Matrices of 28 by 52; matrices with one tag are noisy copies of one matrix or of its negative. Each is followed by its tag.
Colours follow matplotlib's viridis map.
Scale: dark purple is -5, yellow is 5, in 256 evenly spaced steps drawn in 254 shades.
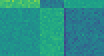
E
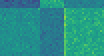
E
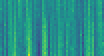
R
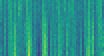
R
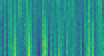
R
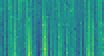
R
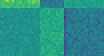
E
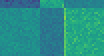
E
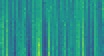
R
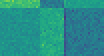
E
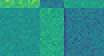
E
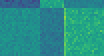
E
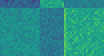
E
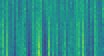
R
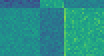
E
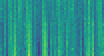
R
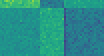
E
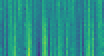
R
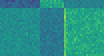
E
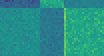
E
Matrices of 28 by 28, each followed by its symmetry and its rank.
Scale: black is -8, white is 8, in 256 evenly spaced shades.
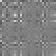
symmetric, rank three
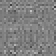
neither, rank five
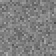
neither, full rank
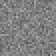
symmetric, full rank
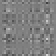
neither, rank two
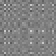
symmetric, rank three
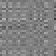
neither, rank two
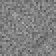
symmetric, full rank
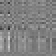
neither, rank two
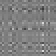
neither, rank two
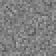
symmetric, full rank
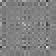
symmetric, rank three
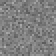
neither, full rank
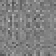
neither, rank five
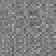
neither, rank five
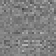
neither, rank five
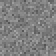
neither, full rank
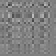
neither, rank two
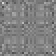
symmetric, rank three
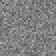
neither, full rank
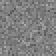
symmetric, full rank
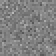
symmetric, full rank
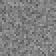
neither, full rank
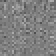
neither, rank five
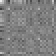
symmetric, rank three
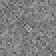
symmetric, full rank
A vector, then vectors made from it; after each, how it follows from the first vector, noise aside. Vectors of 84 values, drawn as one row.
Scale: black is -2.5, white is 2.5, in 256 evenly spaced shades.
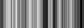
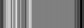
partly zeroed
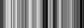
copied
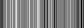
partly zeroed
